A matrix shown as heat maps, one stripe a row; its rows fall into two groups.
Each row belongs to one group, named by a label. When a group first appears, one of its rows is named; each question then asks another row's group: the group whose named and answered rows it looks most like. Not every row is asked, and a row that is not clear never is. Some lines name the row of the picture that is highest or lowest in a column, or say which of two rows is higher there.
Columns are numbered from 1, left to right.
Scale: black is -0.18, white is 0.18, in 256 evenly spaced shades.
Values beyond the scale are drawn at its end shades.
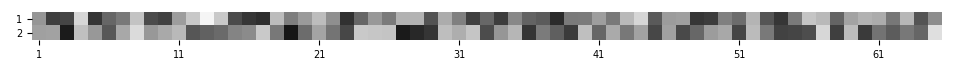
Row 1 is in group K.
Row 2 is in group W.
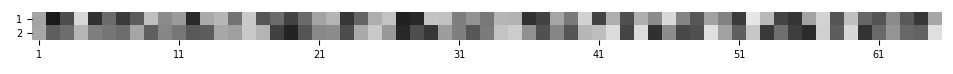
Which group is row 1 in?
W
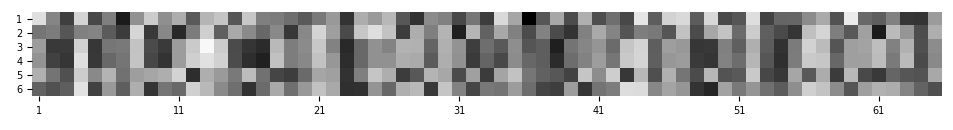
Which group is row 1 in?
W
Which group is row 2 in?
W
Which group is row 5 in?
W
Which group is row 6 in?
K
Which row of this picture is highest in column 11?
5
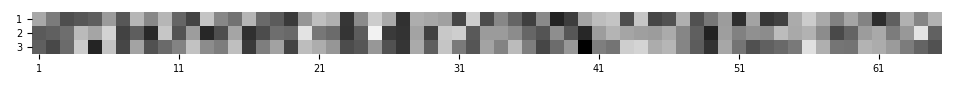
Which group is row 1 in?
W
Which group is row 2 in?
K
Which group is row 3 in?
K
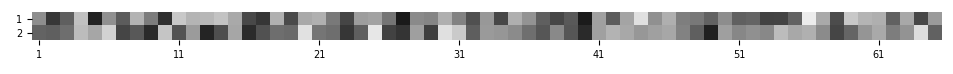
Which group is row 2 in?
K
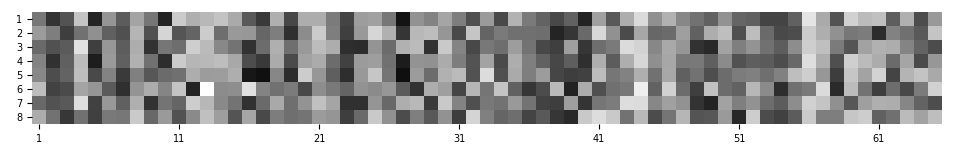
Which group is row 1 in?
K
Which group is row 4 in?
K
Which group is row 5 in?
K
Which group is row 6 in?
W
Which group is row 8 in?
W
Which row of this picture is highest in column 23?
6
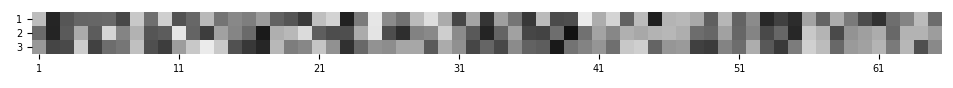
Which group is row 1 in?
W
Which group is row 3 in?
K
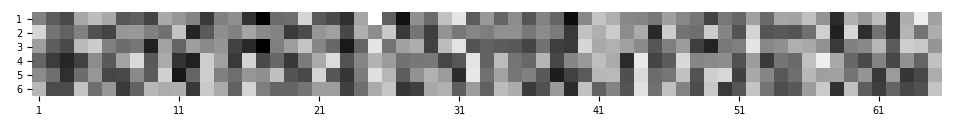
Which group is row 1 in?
K
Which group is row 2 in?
W
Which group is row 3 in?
K
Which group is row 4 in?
W
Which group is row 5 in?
W
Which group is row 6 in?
W
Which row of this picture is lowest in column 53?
4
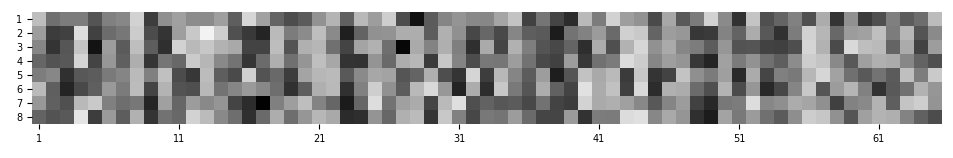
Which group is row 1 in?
W
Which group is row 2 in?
K
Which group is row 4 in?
K
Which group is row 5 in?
W
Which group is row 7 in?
K
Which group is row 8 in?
K
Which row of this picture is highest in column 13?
2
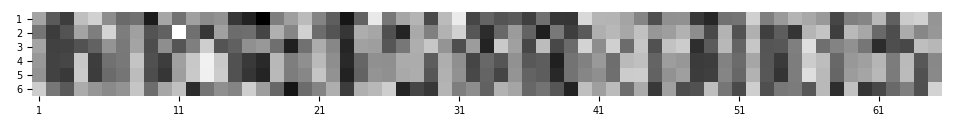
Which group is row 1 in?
K
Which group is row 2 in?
K
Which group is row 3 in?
W
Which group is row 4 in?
K
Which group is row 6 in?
W
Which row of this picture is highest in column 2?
6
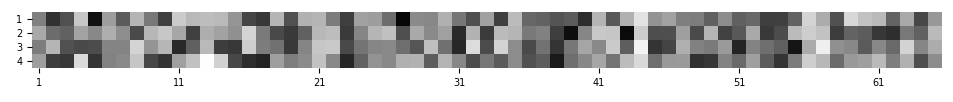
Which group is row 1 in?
K
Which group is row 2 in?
W
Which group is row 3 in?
W
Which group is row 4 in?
K
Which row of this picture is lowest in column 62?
2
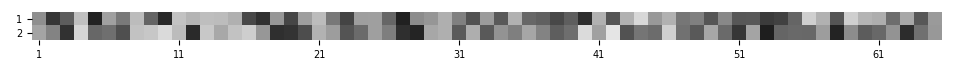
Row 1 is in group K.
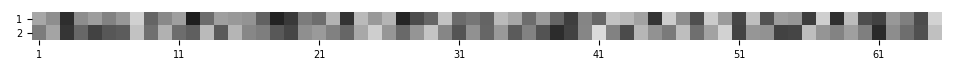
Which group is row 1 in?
W
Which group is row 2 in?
W
